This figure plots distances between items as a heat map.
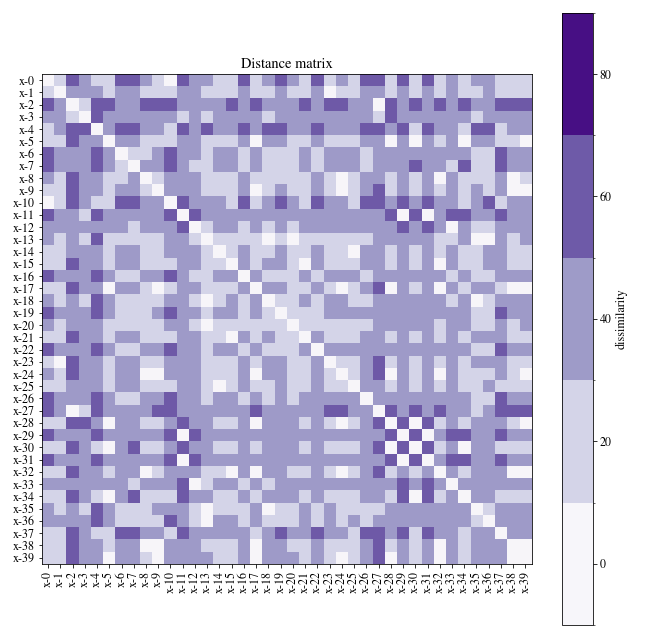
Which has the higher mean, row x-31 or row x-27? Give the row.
x-27
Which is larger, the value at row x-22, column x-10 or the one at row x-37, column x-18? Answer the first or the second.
the first
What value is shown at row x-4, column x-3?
60
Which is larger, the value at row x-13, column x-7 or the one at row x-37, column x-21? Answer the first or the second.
the second
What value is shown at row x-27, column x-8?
40
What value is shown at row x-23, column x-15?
20
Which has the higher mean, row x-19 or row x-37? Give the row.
x-37
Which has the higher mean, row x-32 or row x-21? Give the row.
x-21
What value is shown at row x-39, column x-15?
20
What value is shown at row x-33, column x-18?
20
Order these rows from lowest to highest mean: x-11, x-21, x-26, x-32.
x-32, x-21, x-26, x-11
